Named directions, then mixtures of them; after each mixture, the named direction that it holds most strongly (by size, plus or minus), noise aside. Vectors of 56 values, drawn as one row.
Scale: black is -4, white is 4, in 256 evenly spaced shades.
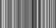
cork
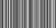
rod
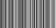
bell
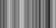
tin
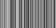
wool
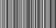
bell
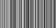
wool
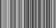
wool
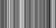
tin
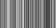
wool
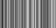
rod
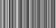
rod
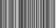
bell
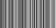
bell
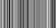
rod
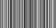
rod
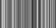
cork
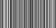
rod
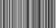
rod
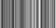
cork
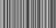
rod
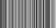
bell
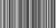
rod
